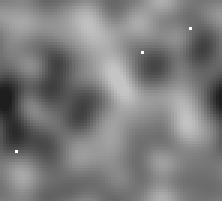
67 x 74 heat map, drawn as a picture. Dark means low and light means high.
Three lone cells stand out, each far higher than its neighbours. On average the colour sits 50% of the way up the scale. No single row or column stands out from its neighbours. There are no regular stripes. The ninth with the lowest average is the middle left.
